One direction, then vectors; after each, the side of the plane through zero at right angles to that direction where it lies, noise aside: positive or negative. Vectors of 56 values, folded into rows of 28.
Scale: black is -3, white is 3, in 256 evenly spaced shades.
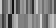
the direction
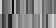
positive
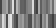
negative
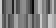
positive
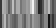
negative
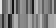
positive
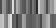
negative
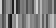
positive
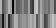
positive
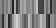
positive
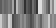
negative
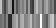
positive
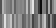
negative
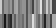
positive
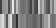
negative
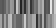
negative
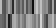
positive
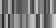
positive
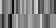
positive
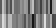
negative
